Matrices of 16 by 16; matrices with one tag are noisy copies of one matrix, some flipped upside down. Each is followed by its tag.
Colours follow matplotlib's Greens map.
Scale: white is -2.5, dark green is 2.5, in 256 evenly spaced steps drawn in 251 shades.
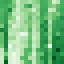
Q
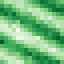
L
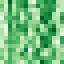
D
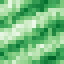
L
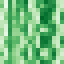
D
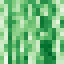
D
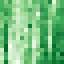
Q
